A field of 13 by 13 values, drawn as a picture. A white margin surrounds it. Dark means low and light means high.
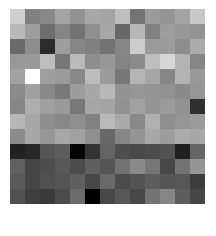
The top left is the roughest part. There are no regular stripes. A horizontal seam about 70% of the way down splits the table, and the top part is higher. The bottom left is the smoothest part.
